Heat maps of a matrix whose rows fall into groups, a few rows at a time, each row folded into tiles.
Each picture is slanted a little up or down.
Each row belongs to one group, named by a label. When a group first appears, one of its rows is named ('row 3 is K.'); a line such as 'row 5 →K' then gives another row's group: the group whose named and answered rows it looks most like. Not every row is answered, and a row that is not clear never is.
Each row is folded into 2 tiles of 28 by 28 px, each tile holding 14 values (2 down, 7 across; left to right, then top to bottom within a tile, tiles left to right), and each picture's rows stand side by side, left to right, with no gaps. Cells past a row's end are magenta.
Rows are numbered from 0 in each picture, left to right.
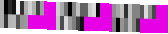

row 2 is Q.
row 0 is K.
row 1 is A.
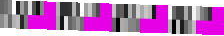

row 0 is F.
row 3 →K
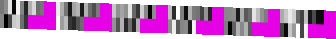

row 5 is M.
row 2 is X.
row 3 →F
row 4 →Q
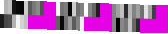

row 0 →M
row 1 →K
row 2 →Q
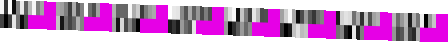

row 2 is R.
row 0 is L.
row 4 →Q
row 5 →M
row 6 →F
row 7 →F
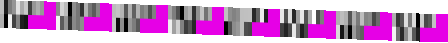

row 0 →R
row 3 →A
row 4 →R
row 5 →L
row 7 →F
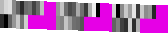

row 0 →M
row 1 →A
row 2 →F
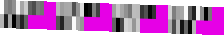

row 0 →R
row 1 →M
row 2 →M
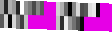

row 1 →A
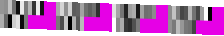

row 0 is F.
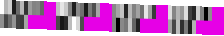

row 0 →L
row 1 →M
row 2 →Q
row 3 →X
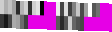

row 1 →L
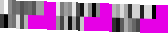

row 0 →M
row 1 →X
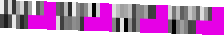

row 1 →Q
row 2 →X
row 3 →L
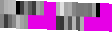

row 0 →M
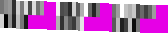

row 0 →Q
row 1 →K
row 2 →F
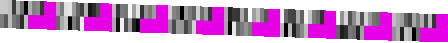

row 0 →X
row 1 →X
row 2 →R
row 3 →K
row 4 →K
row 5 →K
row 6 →L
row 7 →F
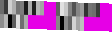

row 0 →F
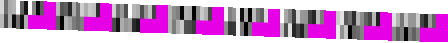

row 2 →R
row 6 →A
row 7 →R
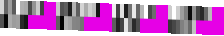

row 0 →R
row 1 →K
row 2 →L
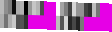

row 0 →A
